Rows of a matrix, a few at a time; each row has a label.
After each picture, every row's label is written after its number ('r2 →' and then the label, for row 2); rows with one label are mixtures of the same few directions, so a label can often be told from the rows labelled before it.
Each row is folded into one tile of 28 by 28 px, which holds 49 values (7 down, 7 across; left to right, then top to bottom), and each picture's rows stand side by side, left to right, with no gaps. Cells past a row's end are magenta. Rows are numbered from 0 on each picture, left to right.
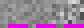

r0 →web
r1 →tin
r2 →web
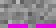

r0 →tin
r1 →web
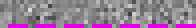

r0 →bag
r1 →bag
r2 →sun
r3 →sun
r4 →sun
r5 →bag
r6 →sun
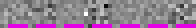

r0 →web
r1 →bag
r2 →web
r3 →bag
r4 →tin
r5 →web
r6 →web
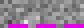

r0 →tin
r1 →bag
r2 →tin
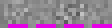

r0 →web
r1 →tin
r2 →tin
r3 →sun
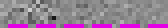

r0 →sun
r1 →bag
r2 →bag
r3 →sun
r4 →tin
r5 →sun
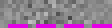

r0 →bag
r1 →sun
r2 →web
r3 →sun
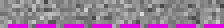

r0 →tin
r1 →tin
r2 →bag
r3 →bag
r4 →tin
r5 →bag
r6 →bag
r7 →sun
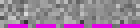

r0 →tin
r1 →sun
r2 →tin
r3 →bag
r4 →tin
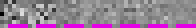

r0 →web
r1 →web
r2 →tin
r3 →sun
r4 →sun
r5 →bag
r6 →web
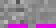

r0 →tin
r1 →tin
